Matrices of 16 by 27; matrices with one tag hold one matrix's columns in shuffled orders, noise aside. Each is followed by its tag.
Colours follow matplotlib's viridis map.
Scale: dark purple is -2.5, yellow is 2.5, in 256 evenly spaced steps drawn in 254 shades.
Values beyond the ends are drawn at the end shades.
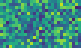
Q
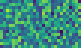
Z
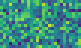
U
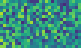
Z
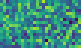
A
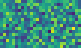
Q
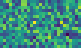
A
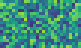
U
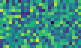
Z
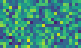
Z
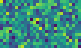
Q
